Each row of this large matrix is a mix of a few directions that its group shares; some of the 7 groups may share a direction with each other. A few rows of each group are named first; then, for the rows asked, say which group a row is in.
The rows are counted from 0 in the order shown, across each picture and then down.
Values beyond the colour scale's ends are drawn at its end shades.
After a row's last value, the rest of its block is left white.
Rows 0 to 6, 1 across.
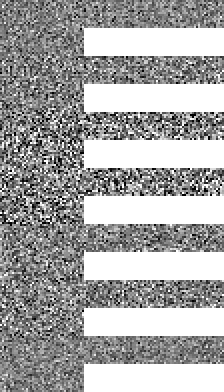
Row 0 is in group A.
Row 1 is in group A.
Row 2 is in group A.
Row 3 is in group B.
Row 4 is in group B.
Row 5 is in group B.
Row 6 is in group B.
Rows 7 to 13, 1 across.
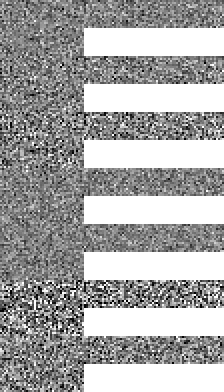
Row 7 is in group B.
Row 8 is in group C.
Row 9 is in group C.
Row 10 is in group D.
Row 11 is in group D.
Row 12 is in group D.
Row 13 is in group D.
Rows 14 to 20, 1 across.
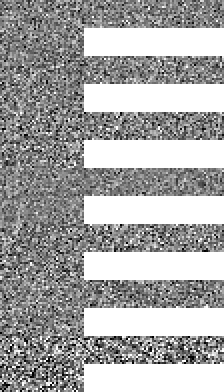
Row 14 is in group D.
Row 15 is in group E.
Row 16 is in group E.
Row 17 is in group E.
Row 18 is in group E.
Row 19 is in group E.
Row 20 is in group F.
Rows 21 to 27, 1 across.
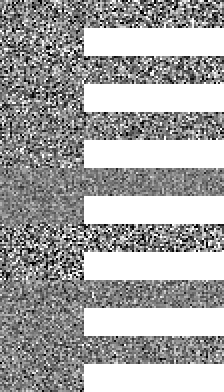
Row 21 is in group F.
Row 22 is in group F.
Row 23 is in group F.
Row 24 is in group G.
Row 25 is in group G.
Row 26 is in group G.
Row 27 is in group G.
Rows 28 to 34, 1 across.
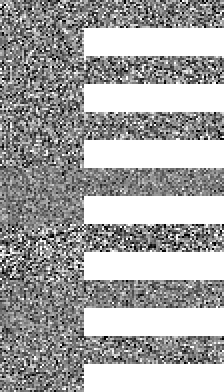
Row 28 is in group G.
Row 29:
F
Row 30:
A
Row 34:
C
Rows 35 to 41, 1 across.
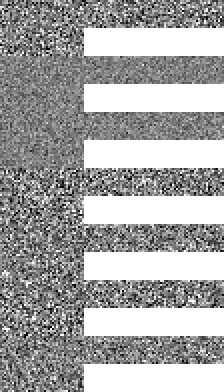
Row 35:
B
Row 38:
G
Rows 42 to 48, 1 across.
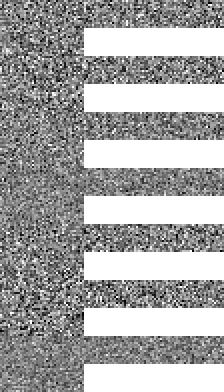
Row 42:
C
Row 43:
G
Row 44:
A
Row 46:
E
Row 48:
F
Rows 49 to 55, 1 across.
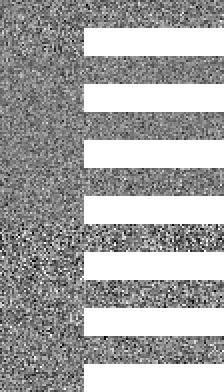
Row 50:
G
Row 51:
G
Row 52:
D
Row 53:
G
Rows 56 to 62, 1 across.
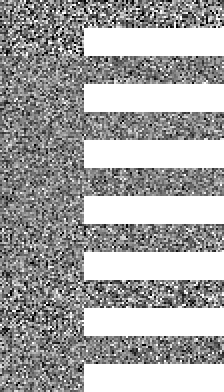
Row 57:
E
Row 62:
F
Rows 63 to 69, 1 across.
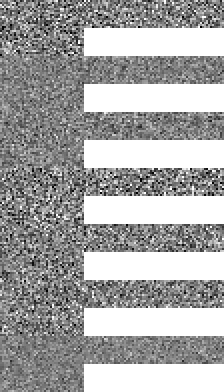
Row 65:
C
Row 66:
F
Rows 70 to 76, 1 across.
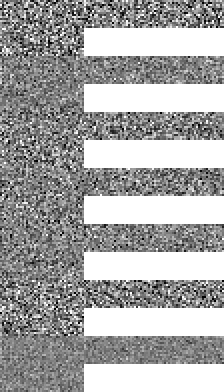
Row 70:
C
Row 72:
B
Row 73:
B
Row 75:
E
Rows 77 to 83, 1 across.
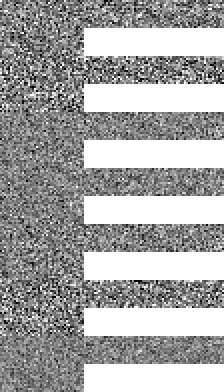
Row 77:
C
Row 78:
C
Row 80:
F
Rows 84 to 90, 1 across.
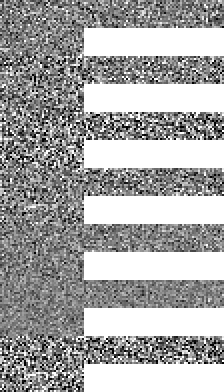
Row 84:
G
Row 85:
D
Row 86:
F
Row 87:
C
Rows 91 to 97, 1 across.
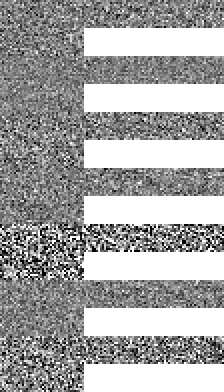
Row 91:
F
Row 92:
A
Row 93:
E
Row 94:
C
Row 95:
E
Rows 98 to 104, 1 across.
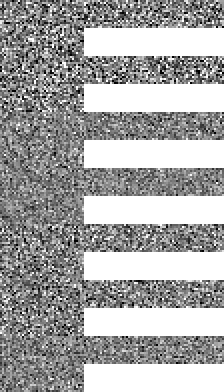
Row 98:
A
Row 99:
G
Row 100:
E
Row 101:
G
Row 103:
E
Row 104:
F
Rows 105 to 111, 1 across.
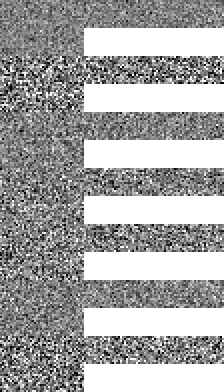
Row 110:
B
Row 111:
E
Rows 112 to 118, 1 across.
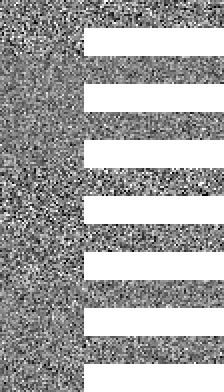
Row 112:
C
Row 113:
D
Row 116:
G
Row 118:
A
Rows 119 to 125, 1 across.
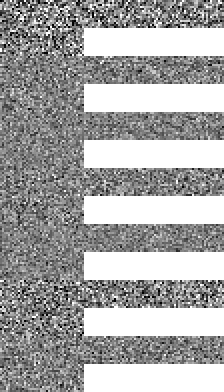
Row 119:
G
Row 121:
A
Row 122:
E
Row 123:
B
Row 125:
D
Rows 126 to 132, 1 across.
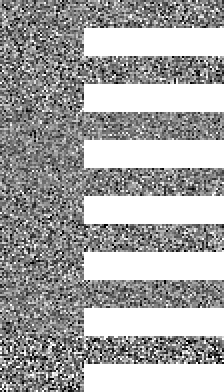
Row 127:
G
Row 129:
B
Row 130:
C
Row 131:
E
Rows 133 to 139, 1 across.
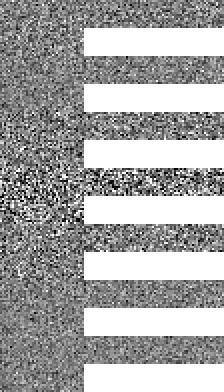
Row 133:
A
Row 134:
F
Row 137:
E
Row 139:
B
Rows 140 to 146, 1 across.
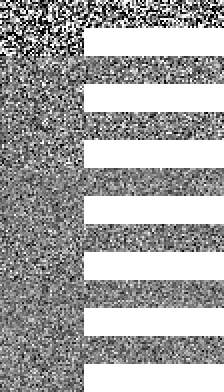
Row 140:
A
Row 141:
F
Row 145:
A
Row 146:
G
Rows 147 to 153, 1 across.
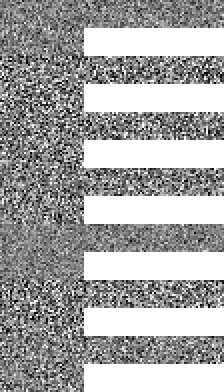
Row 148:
B
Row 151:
E
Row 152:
A
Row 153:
B
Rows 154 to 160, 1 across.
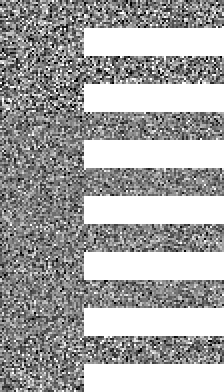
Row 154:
A
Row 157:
E
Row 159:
C
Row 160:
C
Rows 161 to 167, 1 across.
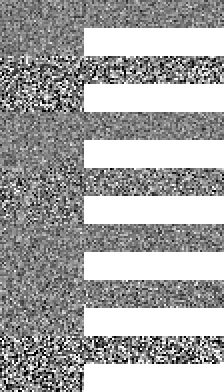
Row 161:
F
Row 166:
F
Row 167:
D
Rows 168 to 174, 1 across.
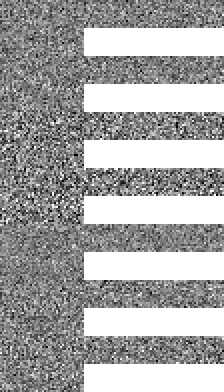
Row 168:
A
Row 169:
A
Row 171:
G
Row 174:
A
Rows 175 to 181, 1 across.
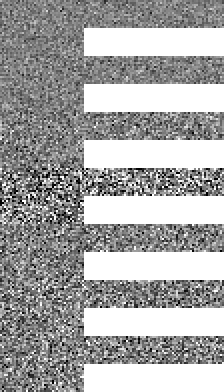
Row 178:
E
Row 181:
A
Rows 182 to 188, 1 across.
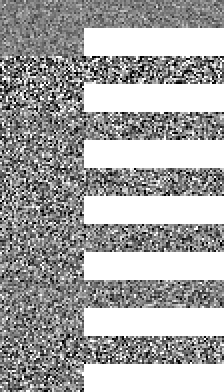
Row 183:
D
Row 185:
B
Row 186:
F
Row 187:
B
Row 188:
G
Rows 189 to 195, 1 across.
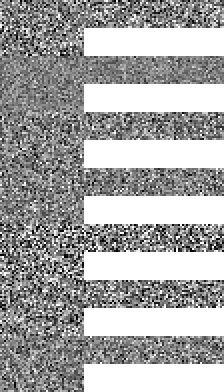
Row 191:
G
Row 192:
G
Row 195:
E
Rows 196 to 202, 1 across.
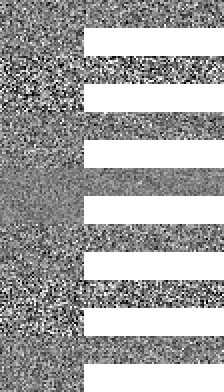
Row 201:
D
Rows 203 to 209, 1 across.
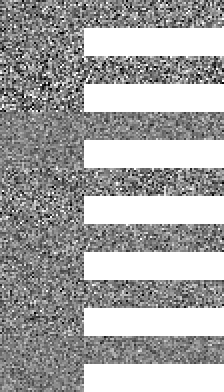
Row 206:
B
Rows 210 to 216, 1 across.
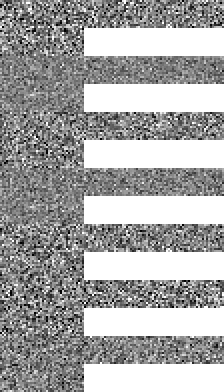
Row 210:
G
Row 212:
B
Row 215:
D
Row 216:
E
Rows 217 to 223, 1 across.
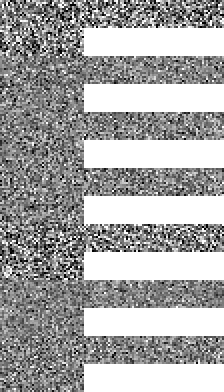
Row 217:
G
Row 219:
F
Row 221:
E
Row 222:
D
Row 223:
A
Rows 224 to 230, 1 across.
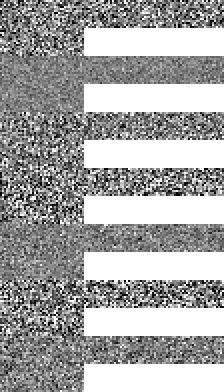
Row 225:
B
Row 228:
C
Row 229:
G
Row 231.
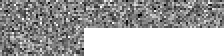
